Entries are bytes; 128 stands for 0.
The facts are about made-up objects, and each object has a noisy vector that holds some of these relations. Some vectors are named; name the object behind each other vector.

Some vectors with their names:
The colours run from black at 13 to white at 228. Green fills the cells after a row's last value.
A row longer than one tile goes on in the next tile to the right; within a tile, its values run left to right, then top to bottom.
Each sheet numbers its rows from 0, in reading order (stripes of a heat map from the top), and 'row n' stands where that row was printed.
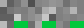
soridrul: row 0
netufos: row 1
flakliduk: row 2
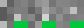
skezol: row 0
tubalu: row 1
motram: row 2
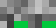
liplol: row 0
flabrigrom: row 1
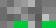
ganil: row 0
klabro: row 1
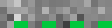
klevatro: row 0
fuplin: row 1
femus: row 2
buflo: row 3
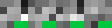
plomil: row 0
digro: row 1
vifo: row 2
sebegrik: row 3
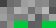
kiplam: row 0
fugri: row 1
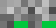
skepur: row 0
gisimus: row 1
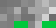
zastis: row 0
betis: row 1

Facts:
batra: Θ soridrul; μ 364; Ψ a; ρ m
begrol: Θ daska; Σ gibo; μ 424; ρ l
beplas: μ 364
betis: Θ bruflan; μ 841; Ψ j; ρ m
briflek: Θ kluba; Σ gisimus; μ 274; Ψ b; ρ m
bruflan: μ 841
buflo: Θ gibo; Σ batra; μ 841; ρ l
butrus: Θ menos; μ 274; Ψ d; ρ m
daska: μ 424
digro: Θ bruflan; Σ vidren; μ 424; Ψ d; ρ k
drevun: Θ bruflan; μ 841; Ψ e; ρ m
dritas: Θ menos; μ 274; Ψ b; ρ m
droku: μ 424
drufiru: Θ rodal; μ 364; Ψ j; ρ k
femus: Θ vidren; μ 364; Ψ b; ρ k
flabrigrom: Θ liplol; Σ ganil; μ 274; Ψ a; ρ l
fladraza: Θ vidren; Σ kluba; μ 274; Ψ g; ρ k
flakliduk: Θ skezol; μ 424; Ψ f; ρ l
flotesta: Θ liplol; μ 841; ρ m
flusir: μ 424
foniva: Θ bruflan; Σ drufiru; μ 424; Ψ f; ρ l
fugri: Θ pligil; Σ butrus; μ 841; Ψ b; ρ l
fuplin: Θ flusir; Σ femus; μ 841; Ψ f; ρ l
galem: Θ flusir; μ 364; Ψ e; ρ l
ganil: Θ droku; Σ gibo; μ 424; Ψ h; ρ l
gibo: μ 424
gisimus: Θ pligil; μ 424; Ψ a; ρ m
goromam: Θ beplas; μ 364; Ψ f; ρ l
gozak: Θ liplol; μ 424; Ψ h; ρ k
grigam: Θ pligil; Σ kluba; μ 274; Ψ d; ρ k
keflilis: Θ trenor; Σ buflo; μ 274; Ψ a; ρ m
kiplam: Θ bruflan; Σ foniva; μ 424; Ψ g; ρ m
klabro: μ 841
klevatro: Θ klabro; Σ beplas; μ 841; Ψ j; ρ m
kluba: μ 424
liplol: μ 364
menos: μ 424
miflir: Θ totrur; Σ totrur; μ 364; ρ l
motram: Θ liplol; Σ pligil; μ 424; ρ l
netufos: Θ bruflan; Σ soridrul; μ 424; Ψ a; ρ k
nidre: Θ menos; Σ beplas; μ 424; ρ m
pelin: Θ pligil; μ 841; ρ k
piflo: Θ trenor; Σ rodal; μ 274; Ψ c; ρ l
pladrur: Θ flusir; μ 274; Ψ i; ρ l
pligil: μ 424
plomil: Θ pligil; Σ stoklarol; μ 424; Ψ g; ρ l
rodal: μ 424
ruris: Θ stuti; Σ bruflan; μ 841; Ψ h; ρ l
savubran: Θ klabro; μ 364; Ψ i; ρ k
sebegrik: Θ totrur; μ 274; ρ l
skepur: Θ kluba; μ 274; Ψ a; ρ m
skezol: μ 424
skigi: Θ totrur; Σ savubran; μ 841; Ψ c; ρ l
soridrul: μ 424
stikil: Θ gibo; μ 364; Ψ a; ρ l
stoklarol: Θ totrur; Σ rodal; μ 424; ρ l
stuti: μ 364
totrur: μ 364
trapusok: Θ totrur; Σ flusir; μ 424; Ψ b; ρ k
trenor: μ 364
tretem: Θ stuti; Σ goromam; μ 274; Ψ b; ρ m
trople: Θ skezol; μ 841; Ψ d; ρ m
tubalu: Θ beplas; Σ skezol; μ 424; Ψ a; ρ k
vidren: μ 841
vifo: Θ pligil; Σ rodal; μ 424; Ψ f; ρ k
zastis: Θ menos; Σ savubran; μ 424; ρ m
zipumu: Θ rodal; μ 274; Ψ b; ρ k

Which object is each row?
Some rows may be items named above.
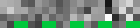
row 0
pladrur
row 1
fladraza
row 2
gozak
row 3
plomil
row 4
drufiru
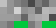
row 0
skigi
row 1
digro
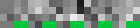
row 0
ruris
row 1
pladrur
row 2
vifo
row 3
pligil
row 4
betis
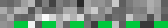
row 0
foniva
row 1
rodal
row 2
stoklarol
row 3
butrus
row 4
vidren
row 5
grigam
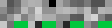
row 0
bruflan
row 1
piflo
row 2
galem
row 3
drevun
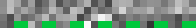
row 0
keflilis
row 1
bruflan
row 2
digro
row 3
rodal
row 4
stikil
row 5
dritas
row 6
flabrigrom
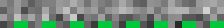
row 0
pelin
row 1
trapusok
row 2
savubran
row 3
zipumu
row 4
miflir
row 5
fladraza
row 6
galem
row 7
batra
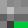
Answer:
goromam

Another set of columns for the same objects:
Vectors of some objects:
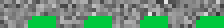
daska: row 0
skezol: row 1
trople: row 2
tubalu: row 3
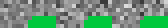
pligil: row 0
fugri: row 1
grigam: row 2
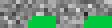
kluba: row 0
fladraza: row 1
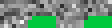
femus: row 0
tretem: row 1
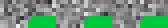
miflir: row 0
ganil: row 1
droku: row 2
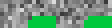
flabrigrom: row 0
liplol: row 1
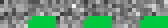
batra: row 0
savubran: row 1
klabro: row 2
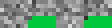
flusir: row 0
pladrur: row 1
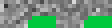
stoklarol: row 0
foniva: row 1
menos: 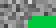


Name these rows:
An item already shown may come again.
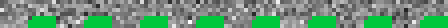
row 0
fuplin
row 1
femus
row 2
pligil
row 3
goromam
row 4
grigam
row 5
galem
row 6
rodal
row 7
drufiru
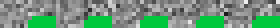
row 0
ganil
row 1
sebegrik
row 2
stoklarol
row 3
galem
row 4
ruris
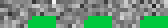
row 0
vidren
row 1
stikil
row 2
piflo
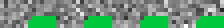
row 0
trapusok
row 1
klevatro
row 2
bruflan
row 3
skigi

